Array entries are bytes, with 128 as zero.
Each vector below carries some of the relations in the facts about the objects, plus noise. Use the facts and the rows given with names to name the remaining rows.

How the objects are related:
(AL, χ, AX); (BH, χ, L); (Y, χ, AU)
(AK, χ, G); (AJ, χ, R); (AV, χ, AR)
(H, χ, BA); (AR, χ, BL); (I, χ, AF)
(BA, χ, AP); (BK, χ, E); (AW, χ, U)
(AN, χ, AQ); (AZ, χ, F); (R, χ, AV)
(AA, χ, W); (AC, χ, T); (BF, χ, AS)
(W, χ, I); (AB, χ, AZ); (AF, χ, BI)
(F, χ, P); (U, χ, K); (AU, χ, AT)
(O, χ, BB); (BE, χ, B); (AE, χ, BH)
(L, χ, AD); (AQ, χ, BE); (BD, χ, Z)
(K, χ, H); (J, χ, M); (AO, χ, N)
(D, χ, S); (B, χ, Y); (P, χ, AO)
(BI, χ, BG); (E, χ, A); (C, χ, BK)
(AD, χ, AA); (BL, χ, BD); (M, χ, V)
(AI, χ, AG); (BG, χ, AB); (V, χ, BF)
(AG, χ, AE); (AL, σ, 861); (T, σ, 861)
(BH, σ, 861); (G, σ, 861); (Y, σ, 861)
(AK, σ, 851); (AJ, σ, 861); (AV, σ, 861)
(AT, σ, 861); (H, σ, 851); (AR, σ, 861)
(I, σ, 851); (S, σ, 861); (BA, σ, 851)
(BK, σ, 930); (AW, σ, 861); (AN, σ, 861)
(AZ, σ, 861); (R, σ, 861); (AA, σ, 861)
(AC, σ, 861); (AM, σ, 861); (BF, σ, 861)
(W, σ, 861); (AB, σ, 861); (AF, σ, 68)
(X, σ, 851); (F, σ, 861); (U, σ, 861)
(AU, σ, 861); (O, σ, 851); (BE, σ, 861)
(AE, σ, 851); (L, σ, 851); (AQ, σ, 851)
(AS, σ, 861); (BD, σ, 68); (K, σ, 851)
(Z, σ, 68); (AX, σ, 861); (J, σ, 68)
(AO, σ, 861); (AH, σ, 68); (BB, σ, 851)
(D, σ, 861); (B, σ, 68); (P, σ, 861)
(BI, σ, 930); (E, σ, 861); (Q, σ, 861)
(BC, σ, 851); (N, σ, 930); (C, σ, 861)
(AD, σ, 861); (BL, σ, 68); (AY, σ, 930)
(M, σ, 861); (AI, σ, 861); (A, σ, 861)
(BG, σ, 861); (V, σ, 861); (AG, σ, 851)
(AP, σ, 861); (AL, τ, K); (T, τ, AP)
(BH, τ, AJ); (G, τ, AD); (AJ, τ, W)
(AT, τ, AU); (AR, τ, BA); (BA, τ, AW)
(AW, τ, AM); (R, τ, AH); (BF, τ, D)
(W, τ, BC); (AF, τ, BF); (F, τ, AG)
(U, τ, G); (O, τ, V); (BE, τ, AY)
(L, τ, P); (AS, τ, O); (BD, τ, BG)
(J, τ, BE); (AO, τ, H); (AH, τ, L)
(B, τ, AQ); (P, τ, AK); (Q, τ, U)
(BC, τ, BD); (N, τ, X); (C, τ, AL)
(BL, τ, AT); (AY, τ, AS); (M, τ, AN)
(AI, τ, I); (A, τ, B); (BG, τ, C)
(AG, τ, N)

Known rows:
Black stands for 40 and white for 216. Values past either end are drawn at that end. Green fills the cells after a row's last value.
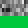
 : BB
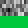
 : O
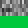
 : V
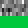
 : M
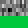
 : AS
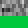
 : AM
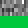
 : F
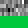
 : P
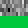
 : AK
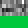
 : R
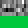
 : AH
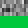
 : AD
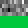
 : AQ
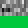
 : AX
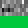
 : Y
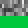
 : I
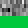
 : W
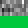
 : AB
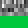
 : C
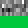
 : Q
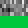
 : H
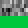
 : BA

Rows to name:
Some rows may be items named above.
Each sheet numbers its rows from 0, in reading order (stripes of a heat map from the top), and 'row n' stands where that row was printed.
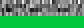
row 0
BF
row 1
BG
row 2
T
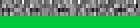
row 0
AO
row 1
BH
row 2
AP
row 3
A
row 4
BL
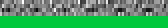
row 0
AN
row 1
K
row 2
P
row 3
BG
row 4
J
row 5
J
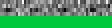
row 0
L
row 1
AM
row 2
X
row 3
BF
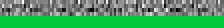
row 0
U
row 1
S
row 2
BC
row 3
BD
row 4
G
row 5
AL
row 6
AY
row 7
V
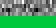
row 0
U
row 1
X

